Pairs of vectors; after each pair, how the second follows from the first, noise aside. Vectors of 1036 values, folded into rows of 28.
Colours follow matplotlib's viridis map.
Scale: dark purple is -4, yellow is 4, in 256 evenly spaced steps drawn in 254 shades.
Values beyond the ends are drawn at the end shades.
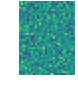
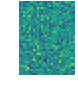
shuffled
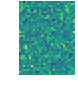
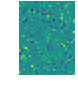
partly zeroed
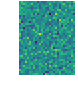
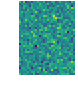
shuffled
